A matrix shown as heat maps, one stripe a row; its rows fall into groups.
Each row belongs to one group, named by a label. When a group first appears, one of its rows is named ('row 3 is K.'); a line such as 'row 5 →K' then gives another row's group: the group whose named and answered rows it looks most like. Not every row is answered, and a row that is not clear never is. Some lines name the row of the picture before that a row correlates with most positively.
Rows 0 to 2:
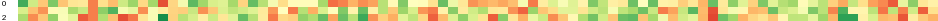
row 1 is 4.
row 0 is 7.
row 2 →4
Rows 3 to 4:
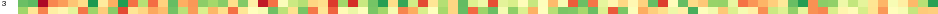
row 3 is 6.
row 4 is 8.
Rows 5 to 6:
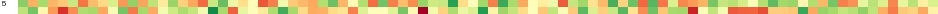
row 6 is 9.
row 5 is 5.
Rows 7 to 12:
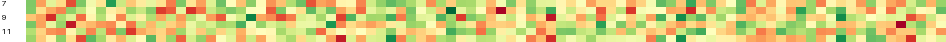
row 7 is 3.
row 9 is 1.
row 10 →7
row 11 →8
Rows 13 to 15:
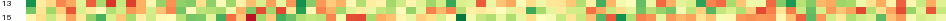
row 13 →8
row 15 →9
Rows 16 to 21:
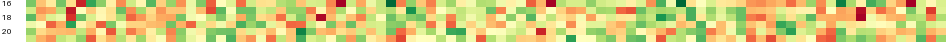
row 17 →3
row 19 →4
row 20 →8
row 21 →8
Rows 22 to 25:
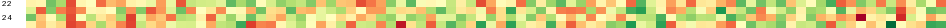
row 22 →7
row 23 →5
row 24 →3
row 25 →5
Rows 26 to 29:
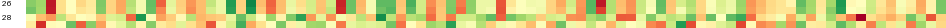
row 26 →6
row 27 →6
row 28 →3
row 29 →1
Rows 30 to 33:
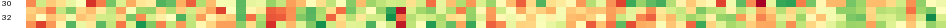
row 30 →4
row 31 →1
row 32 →1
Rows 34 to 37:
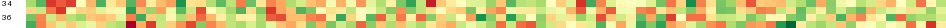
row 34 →6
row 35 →1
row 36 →5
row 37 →4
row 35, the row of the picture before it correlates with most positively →32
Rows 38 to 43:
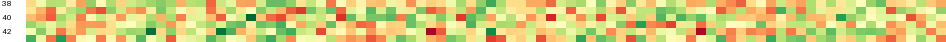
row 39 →4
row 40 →1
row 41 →7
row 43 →7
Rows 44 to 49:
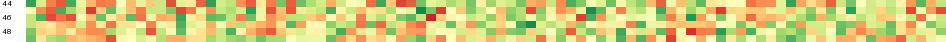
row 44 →8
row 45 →4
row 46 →6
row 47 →5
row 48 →5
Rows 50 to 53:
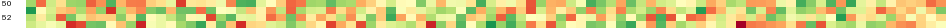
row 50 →4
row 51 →8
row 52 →5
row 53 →9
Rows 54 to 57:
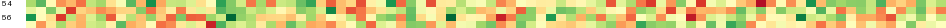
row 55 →7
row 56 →6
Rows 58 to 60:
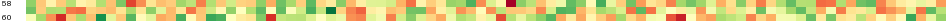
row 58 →8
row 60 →6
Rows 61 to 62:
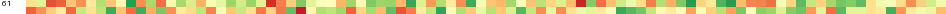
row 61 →1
